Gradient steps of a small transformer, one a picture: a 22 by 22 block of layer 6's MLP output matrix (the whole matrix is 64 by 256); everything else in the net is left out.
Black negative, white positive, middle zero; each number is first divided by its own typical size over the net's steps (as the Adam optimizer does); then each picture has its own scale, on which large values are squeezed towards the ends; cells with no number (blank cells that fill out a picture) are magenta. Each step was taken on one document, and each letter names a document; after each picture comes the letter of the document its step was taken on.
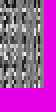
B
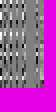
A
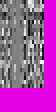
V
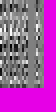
A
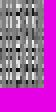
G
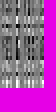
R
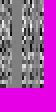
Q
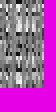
G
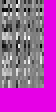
R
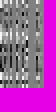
A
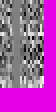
V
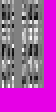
V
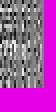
B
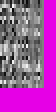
B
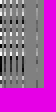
A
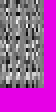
G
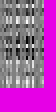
R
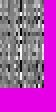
G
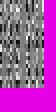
G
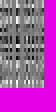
R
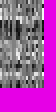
G
